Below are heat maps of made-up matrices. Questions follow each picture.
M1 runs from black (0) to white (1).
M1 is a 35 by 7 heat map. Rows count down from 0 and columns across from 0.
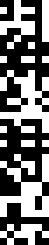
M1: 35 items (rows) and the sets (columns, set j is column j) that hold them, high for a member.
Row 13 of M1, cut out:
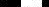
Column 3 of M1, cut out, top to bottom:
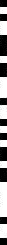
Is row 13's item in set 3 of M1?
yes
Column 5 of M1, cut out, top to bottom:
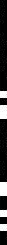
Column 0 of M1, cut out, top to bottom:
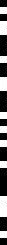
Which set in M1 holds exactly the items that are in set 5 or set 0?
3
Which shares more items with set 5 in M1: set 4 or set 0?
set 4
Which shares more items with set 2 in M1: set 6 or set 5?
set 6
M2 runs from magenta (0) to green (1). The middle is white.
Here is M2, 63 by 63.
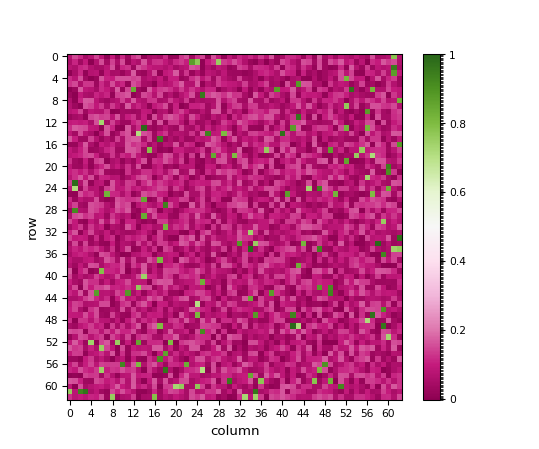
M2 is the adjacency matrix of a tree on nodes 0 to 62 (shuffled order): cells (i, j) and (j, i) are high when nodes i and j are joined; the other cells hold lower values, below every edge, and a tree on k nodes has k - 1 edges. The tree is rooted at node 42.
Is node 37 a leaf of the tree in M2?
yes
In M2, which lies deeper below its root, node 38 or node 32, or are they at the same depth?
node 32
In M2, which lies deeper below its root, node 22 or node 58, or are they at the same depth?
node 58
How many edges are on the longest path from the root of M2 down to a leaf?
4
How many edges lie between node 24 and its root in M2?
2
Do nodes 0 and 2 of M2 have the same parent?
yes
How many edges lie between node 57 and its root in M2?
2
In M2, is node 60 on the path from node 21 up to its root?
yes
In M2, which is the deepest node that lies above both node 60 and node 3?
47
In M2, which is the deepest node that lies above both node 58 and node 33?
35
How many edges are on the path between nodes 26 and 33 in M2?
7
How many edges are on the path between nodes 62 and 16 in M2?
1
